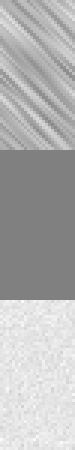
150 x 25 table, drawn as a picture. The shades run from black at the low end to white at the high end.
It is made of 3 by 1 panels. Panel 1,1: high, slanting down to the right. Panel 2,1: middling, flat. Panel 3,1: very high, fine-grained, faint in contrast.
